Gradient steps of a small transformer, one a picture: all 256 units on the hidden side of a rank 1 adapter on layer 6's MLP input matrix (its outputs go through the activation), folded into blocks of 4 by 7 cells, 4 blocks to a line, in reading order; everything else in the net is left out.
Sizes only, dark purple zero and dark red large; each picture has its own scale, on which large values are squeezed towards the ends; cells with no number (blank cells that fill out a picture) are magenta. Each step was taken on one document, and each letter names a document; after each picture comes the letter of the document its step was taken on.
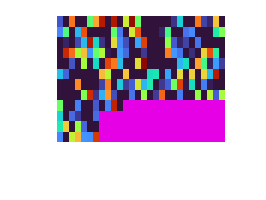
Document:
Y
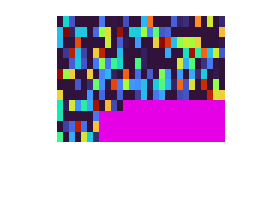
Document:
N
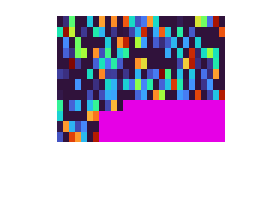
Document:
Y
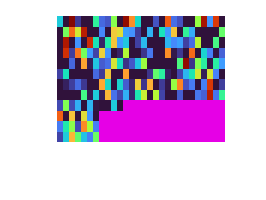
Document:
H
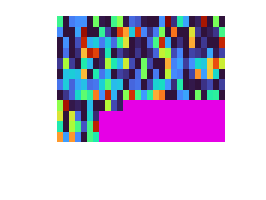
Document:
H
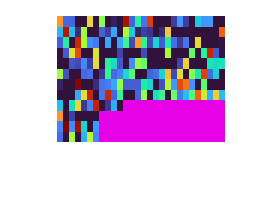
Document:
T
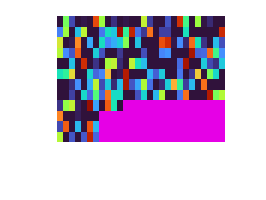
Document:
N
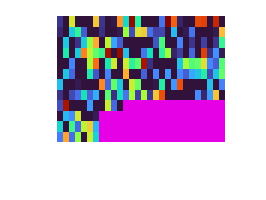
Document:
H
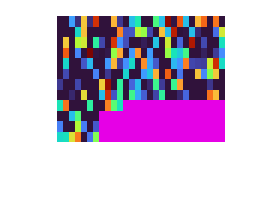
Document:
H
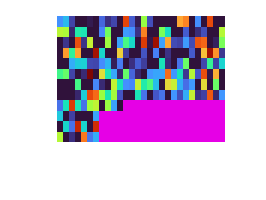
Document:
T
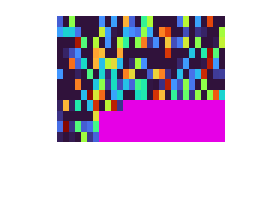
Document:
T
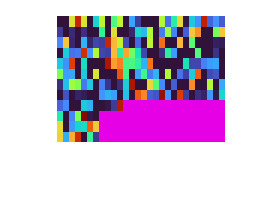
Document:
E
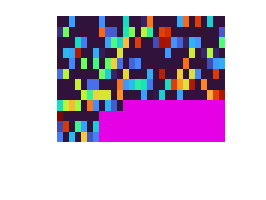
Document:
T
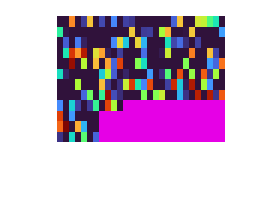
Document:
Y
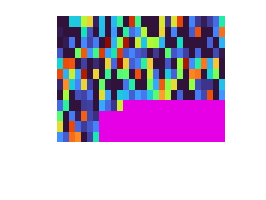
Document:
E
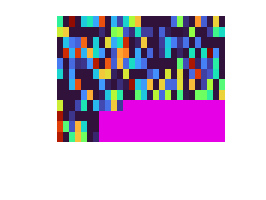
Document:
Y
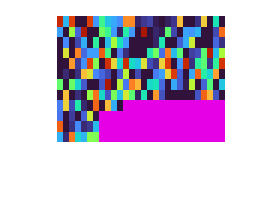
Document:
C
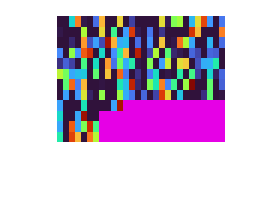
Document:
E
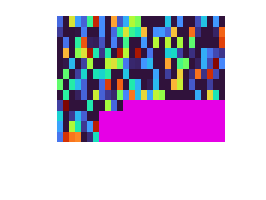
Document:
H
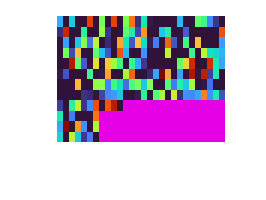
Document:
T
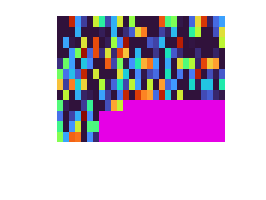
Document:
E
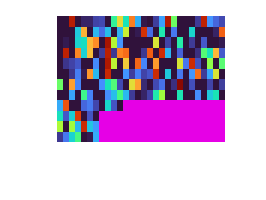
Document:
H
